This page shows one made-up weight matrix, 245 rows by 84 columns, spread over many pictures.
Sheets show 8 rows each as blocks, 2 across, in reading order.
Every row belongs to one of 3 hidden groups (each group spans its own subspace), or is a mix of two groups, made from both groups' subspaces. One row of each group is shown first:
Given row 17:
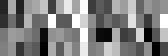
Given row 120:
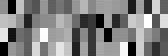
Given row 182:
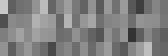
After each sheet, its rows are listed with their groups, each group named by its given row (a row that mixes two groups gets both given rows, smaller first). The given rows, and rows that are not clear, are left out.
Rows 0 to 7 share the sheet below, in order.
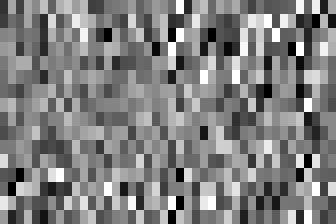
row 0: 17
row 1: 120
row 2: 17
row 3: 120 and 182
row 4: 120
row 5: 120
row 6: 17
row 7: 120 and 182
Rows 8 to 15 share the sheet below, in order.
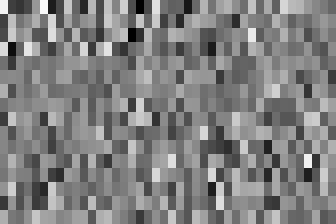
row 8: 182
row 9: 17
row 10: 120
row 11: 17 and 120
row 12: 120 and 182
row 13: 120
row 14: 17 and 182
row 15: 17 and 182
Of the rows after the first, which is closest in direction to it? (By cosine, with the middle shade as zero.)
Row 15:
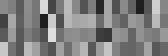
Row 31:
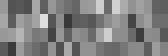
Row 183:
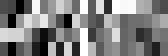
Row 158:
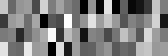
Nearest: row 158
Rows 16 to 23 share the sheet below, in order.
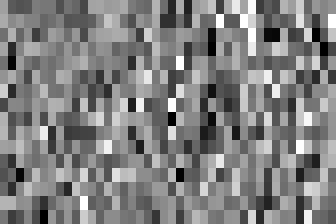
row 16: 17 and 182
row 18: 120
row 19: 120
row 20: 17
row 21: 182
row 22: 17
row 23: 120 and 182
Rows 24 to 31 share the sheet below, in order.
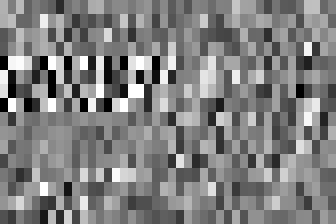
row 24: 17
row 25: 120
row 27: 182
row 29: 182
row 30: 17
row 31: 17
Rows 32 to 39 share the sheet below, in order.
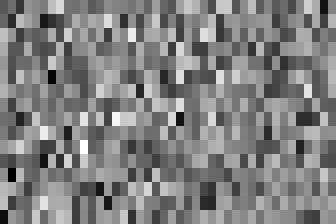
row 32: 17
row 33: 182
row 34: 17
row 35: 17
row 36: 17
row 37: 120 and 182
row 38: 120
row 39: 182
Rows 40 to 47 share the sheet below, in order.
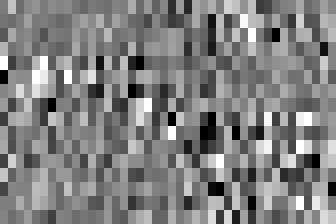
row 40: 120
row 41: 17
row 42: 182
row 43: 182
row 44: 182
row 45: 182
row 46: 182
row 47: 17
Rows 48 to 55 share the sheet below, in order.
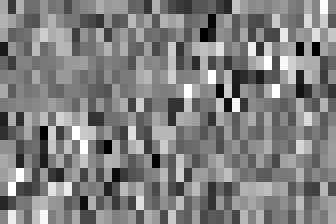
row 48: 120
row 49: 120 and 182
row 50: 120
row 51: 17
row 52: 17
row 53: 182
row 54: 17
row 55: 17 and 120
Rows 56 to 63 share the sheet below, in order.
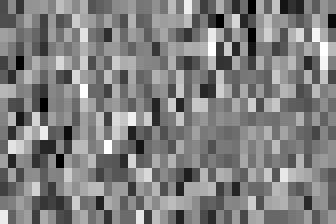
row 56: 17
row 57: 17
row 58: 17
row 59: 182
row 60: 17 and 120
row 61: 120
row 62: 120
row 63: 17
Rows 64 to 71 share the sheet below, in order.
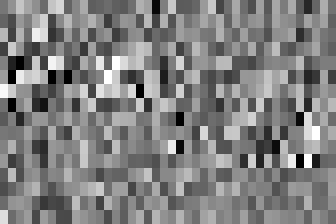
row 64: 182
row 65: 182
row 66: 17
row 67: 17 and 120
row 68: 17 and 182
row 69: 120
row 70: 120
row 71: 17
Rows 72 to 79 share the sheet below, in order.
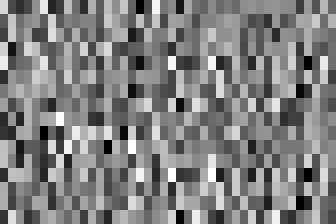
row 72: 182
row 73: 120
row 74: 182
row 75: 182
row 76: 17
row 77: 17 and 120
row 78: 182
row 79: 182
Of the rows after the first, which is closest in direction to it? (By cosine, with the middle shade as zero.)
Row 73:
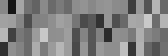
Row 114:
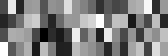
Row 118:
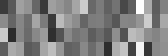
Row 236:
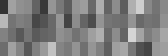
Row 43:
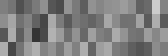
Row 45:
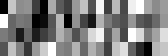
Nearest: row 118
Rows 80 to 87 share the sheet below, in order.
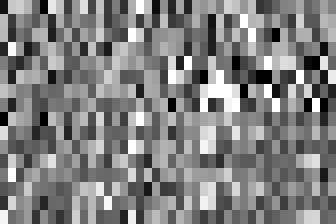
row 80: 182
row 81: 17
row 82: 17
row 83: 120
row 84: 182
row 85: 182
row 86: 120
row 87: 182
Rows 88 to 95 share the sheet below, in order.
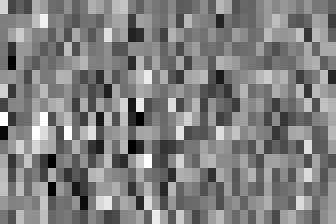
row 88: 17 and 182
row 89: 17
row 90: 120
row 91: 17 and 120
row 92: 182
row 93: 17
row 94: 17
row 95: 182
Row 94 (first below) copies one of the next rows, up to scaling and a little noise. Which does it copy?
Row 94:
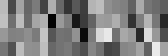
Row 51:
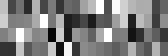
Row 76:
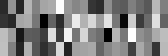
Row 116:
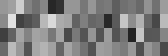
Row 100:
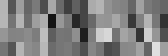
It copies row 100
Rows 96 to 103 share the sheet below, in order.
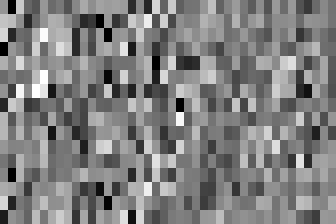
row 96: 120
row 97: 182
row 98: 17 and 182
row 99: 17 and 182
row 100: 17
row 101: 120
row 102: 120
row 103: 182
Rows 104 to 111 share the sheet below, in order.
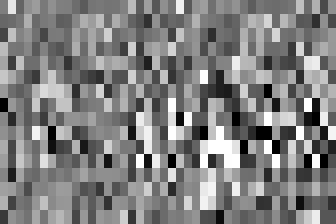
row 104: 120
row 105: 120
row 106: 120
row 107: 120
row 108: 17 and 120
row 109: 120
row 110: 120
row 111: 182
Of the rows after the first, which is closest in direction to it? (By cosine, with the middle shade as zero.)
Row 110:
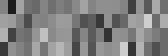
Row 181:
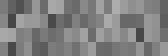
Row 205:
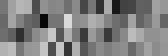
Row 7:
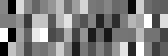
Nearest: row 7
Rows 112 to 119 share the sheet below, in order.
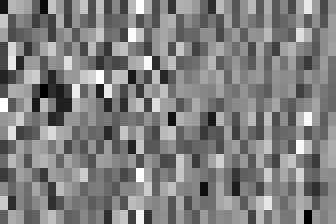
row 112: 182
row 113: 182
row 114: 120
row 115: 182
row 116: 17
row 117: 182
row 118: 120 and 182
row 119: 120 and 182
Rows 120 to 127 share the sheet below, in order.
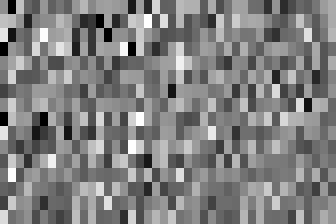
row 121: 17
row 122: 17
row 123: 17 and 120
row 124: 182
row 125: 17
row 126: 120
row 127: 120
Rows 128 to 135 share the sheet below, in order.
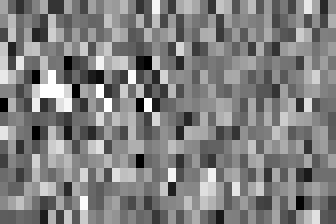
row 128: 182
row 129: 182
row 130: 120
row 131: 120
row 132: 120 and 182
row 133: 17
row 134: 17
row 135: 182
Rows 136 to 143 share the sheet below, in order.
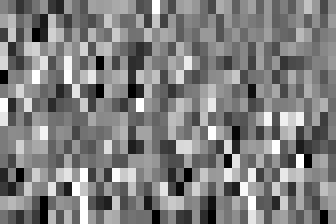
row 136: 182
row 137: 182
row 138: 120 and 182
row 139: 17
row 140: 17 and 182
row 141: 17 and 120
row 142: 17
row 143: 17
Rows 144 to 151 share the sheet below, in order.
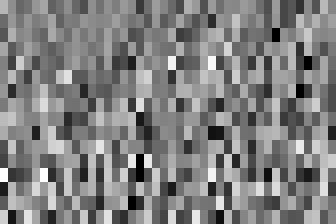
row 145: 17 and 120
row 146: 17 and 120
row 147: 182
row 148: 120
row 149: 17
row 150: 182
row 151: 17 and 182
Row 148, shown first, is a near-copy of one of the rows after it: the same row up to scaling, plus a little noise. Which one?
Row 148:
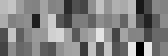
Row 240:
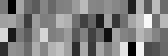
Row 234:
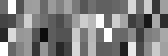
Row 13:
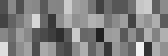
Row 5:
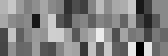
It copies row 5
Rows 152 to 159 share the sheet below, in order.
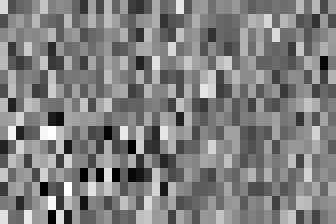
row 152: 17 and 182
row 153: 120
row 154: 182
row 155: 182
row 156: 17
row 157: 17 and 120
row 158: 17 and 182
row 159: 120 and 182
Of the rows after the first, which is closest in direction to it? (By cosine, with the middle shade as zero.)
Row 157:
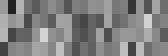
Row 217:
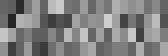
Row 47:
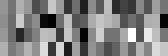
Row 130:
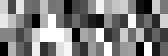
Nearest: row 47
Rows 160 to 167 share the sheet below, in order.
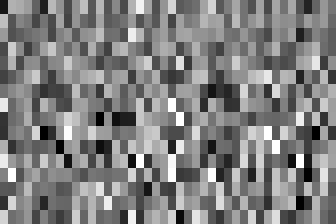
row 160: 182
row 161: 182
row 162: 120
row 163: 120
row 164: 17 and 120
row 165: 120
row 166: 120
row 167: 182
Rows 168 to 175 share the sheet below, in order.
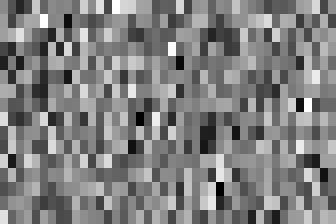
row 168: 17
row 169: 120
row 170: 17 and 182
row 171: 120
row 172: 182
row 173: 182
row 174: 120
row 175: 17 and 182
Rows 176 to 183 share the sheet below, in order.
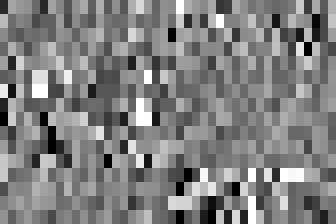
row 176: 182
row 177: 17 and 120
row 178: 120 and 182
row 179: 182
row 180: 120 and 182
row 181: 17
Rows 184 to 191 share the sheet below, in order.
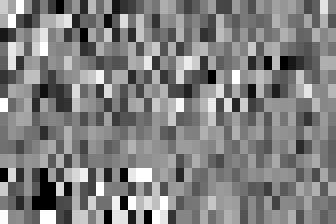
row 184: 17
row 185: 182
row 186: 120
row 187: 17
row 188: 17
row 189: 182
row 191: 120
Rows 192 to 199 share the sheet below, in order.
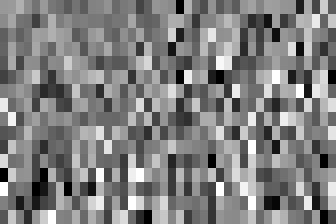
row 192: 17 and 120
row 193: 120
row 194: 120
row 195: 17
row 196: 120
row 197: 17 and 120
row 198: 182
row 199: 17
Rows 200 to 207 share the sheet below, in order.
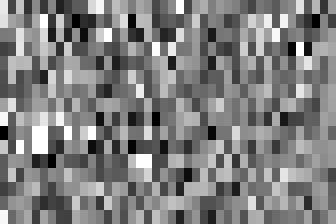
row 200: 17
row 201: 120
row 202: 17
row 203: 182
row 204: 182
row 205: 17
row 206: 120
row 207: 17
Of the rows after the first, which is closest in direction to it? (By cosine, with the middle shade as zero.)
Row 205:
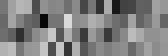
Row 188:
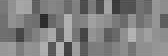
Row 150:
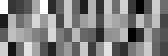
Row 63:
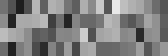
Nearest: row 188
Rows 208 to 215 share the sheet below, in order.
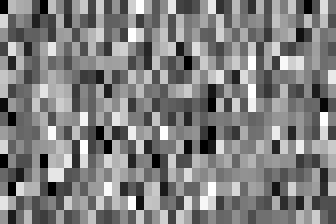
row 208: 182
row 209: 182
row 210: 120
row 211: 17
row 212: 17 and 120
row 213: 17 and 182
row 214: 17
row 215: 17 and 182
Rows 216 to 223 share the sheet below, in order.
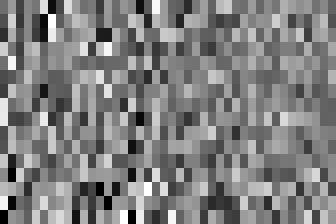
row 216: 17 and 182
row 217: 17
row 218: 120
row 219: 17
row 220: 182
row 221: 17
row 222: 120
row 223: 120
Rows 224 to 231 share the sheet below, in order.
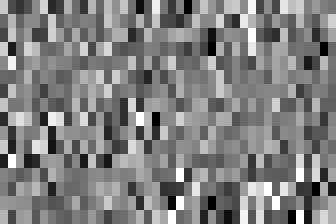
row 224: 182
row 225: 17
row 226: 120
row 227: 120 and 182
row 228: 182
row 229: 120 and 182
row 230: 17 and 120
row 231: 120
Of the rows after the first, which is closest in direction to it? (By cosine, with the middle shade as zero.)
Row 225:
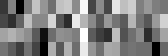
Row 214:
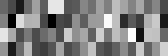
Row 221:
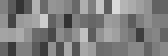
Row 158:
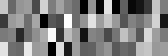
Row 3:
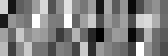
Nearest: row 221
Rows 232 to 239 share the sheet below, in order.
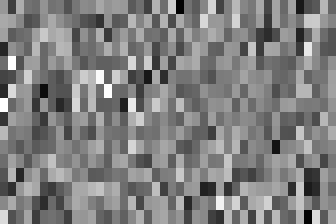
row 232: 120
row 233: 120 and 182
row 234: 120
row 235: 17 and 182
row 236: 182
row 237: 17 and 120
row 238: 17 and 120
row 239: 17 and 120
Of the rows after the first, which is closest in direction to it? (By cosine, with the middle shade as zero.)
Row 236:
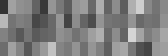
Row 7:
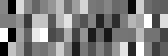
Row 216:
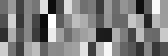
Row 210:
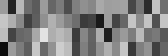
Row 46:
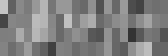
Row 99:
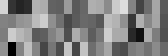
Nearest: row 210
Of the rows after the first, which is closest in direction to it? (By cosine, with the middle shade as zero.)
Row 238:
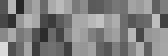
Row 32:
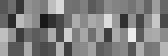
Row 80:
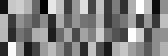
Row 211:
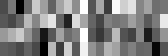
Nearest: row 32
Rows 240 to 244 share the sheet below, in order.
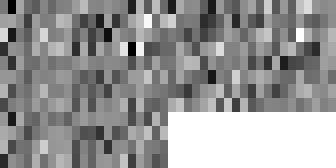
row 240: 120
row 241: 182
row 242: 120
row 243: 17
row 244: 120
